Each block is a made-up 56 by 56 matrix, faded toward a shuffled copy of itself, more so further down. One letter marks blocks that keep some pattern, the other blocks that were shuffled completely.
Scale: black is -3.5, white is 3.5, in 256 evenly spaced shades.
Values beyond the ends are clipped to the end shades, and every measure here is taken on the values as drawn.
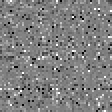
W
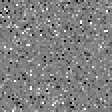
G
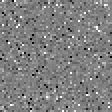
G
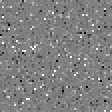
G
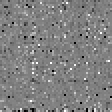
W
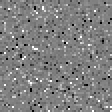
G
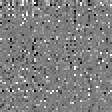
W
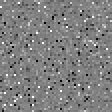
G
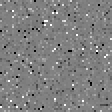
G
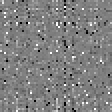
W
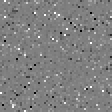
G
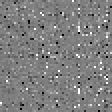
W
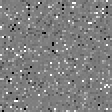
G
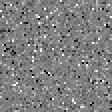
G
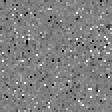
G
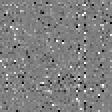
W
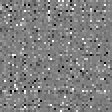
W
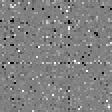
W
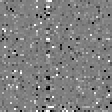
W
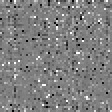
W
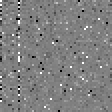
W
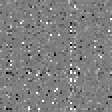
W
